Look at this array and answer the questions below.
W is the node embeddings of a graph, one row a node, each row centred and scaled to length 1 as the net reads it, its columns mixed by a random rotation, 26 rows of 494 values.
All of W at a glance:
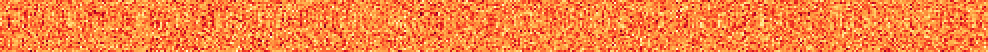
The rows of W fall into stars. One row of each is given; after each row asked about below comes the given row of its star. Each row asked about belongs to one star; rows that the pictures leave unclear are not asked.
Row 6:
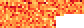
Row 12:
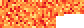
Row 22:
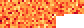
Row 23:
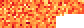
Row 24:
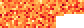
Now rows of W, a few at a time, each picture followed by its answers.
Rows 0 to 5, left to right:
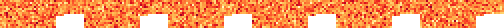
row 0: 24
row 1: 22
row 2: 23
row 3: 22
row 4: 23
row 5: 24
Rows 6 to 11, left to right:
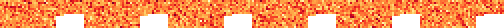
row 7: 6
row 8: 24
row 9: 12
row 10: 6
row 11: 12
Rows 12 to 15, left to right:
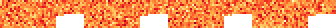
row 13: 12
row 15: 24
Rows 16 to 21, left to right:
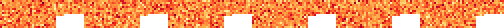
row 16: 23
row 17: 23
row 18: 24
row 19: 22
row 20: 22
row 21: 6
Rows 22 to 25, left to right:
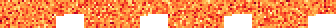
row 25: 6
